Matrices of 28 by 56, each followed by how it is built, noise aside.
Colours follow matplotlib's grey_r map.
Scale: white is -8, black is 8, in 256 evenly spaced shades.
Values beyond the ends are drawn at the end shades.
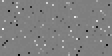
sparse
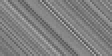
Toeplitz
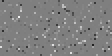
sparse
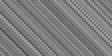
Toeplitz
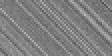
Toeplitz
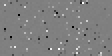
sparse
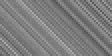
Toeplitz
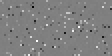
sparse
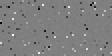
sparse
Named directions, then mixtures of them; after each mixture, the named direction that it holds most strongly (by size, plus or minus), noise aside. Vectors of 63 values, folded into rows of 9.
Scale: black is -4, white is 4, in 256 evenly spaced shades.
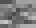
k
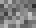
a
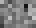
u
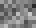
a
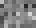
a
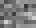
k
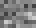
a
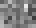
u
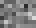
u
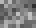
a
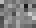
u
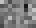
u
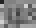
u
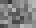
k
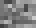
k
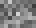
a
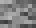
k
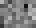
u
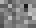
u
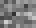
k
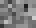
u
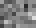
u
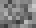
a
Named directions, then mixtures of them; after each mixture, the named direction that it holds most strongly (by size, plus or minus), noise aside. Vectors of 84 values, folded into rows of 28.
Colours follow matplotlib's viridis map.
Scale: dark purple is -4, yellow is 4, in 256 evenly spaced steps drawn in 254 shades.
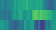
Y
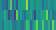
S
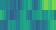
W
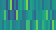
S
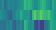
Y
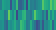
S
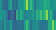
S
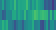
Y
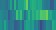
Y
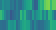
W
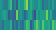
S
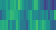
W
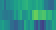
Y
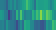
Y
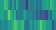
Y
